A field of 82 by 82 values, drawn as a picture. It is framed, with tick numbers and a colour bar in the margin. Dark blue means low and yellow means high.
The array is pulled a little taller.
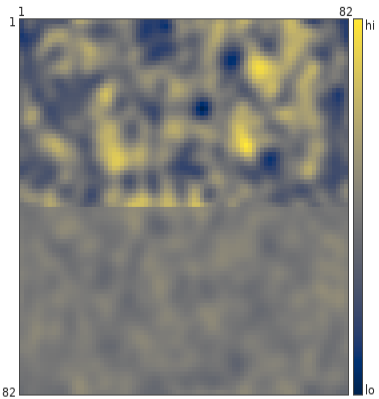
Ninth with the highest average: top right. Seam: horizontal, 50% of the way down, the bottom part calmer. Lone odd cells: none. Mirror symmetry: none. Grain: blotchy.
